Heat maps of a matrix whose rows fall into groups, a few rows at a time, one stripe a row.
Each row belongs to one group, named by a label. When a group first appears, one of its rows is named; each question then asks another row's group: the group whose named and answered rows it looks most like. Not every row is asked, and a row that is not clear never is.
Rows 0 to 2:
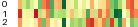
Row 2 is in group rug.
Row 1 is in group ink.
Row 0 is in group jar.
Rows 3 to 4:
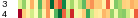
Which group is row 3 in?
jar
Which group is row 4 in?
ink
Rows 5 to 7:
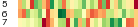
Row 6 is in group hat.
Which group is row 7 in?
jar
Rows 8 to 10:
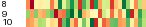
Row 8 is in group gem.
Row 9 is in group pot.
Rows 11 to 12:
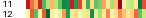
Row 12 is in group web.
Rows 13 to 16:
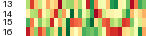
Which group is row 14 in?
jar
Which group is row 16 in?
web
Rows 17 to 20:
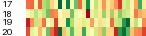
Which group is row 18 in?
jar
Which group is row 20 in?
jar
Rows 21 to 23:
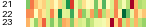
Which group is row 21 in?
pot
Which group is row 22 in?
gem
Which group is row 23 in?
web
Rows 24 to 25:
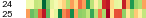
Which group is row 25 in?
web
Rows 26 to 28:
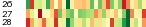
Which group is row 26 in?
hat
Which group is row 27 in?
jar
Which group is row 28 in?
ink
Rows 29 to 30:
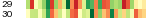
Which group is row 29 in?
hat
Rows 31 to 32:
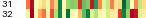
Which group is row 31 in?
gem
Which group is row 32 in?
gem
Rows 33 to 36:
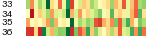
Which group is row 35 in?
rug
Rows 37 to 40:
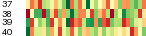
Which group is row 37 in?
hat
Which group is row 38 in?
ink
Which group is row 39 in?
hat
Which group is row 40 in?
pot
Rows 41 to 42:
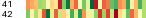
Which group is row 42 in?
pot
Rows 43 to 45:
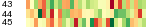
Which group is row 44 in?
ink
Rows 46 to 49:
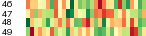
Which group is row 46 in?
rug
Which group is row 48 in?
pot
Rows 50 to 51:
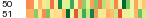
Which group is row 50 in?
gem
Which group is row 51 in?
web
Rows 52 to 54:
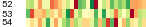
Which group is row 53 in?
pot
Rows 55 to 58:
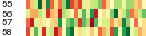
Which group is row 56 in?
rug
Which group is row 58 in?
ink
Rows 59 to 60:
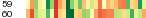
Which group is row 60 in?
hat
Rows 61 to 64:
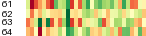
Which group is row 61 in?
gem
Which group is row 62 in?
hat
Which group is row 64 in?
gem
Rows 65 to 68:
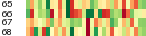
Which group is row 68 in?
web
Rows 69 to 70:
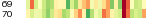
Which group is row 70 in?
hat
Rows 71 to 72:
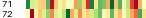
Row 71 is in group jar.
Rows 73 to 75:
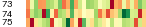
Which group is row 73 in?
web
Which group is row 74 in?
ink
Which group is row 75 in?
gem
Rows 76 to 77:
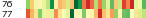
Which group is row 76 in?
pot
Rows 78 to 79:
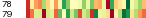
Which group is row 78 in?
rug
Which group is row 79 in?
ink
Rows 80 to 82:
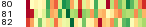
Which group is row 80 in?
ink
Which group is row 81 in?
gem
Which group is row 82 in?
rug
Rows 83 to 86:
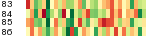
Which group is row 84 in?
web
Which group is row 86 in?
pot
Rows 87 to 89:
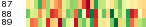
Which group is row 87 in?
ink
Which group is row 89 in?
rug
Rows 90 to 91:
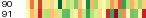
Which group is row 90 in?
gem
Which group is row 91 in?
hat
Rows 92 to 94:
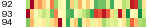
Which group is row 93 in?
rug
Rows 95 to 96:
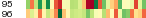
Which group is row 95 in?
pot
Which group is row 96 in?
jar
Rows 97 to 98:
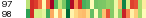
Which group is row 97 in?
gem
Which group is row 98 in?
hat
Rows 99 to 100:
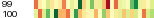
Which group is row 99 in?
rug
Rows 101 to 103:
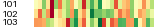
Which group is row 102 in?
web
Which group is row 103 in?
rug
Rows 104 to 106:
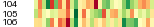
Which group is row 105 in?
hat
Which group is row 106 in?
ink
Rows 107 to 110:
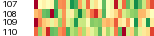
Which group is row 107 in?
ink
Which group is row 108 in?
ink
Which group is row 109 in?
rug
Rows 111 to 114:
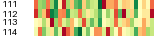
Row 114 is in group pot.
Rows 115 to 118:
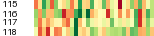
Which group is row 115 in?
web
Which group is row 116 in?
pot
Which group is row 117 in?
pot
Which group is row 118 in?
gem
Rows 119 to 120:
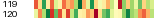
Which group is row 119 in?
web
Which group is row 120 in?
ink
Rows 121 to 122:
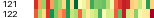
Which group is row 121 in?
web
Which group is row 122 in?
jar
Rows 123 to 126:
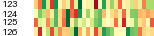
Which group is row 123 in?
web
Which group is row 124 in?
jar
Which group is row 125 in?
jar
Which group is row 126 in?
ink
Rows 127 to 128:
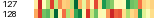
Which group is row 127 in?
ink
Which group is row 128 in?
hat
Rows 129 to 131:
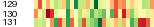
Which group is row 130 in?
web
